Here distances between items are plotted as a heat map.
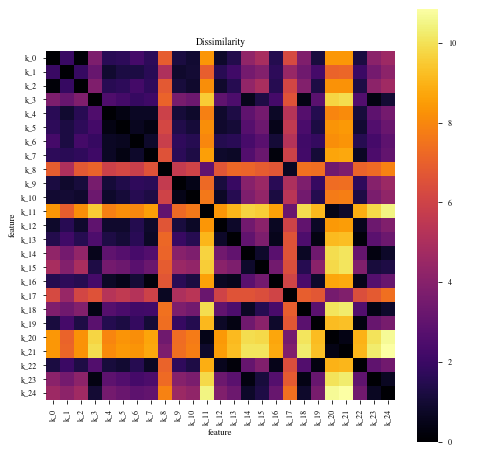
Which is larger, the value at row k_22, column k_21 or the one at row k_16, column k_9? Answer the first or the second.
the first
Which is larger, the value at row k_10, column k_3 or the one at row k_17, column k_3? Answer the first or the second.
the second
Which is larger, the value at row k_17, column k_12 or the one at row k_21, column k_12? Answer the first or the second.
the second
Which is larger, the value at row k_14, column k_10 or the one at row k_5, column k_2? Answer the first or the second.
the first
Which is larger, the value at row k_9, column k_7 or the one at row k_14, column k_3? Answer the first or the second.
the first
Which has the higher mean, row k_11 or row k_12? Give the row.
k_11
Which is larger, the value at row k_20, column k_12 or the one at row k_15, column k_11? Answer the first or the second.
the second
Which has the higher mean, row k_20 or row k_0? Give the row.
k_20
